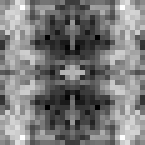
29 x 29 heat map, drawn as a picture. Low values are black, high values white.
On average the colour sits 50% of the way up the scale. No overall slope runs across the table. The field is mottled with small blotches. Its left and right halves mirror each other, and so do its top and bottom.
